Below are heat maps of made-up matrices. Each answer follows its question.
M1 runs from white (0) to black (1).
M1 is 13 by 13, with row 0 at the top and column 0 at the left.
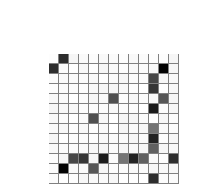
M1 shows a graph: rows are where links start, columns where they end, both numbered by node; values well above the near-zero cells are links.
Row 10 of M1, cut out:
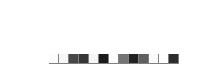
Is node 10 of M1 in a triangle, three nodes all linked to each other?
no
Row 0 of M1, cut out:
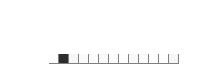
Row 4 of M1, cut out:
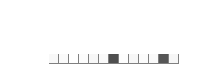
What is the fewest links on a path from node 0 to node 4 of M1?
3
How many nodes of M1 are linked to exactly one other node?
9
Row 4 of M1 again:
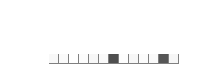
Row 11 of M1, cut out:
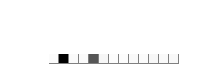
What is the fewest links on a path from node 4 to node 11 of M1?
1
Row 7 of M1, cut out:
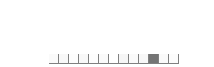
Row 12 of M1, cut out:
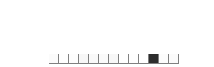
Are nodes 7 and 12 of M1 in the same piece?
yes
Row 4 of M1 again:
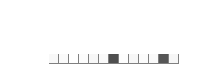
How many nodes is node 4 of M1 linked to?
2
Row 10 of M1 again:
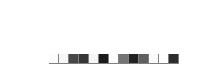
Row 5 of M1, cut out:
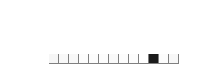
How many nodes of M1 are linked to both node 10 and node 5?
0
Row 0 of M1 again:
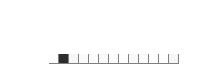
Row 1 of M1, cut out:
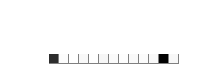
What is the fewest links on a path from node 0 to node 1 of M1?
1
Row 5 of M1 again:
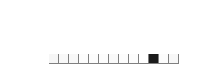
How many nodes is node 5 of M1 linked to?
1
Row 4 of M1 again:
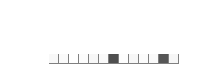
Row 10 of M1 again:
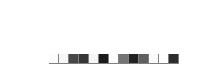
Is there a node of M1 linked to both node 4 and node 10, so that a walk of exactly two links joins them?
no
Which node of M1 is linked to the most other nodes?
node 10
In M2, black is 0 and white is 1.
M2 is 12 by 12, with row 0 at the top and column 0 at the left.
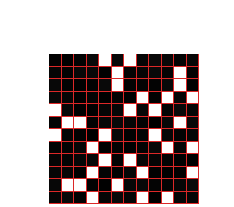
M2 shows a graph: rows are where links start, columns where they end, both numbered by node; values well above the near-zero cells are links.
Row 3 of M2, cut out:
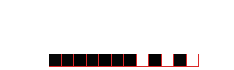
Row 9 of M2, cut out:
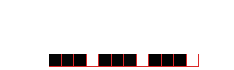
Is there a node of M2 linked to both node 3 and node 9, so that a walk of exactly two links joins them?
yes
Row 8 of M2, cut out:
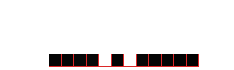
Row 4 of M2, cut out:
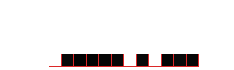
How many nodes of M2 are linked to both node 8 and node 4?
1
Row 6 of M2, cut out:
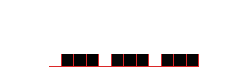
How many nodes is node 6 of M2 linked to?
3
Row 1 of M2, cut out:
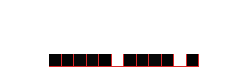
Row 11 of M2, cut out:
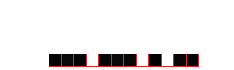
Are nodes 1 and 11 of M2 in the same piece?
no
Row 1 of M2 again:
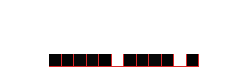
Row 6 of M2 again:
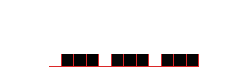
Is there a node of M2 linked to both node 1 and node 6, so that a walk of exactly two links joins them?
no
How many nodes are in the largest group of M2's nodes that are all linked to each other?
4
